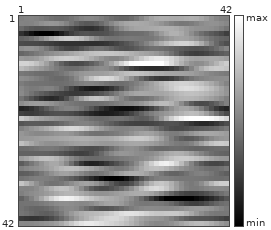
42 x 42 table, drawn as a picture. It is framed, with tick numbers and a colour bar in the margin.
Histogram: bell-shaped. Slope: none. Average level on the scale: 50%. Mirror symmetry: none. Grain: streaks across.
